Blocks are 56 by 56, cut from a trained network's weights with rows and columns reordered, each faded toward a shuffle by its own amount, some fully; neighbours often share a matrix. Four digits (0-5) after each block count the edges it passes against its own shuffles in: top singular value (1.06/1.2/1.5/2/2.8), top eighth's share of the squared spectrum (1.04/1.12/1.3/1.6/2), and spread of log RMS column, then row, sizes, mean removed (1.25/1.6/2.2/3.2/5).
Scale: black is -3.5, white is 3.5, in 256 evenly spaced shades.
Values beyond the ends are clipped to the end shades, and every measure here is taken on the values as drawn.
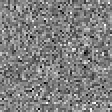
2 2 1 0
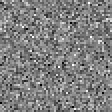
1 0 0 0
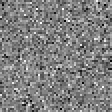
0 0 0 0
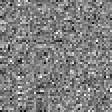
3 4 2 2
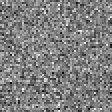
2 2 1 0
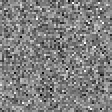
0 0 0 0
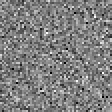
1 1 0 0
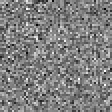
3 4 2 1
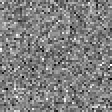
0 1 0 0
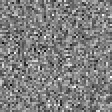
2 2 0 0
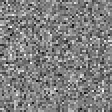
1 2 0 1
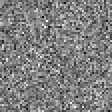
0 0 0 0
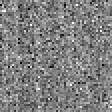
2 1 0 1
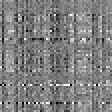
4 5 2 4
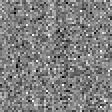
1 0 0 0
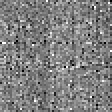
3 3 0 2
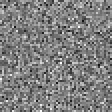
2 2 0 1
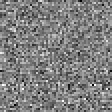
3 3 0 2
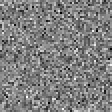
0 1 0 0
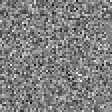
1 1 0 0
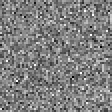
0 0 0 0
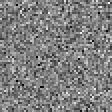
0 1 0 0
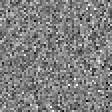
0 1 0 0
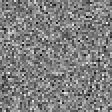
0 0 0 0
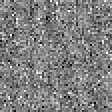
1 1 0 0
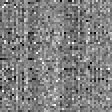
3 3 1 2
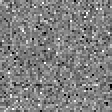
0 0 0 0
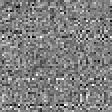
3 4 2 3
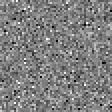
0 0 0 0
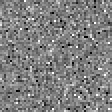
0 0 0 0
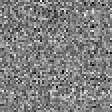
3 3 1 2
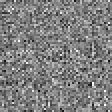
3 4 1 2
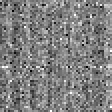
3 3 0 2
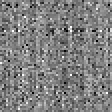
3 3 0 2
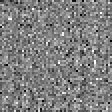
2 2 0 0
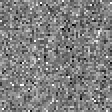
0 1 0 0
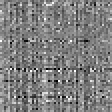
4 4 1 3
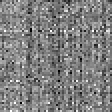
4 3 1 2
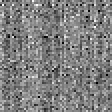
3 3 0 2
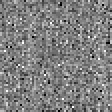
1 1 0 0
